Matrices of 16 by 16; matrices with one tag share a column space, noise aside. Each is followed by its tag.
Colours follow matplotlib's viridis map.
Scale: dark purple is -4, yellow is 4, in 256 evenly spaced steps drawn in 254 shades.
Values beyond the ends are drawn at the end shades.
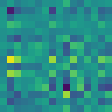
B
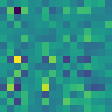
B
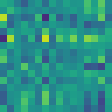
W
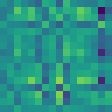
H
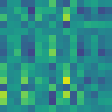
H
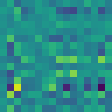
B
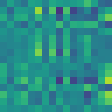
H
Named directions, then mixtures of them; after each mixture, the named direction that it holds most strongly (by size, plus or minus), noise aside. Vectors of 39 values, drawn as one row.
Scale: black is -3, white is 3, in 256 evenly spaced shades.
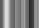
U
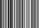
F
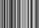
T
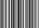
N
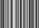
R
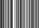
R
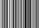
F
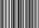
N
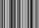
T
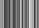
R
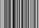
R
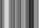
U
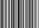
N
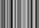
T
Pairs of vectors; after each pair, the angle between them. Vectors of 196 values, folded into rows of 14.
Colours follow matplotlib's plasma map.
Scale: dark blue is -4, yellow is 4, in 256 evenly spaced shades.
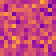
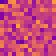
partly opposed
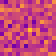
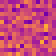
partly opposed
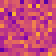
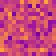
nearly opposite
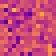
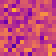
nearly parallel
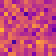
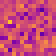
partly aligned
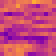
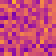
orthogonal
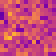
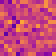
partly opposed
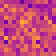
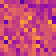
nearly parallel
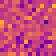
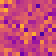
orthogonal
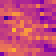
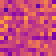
partly opposed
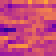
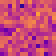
partly aligned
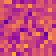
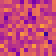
partly aligned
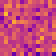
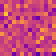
nearly parallel
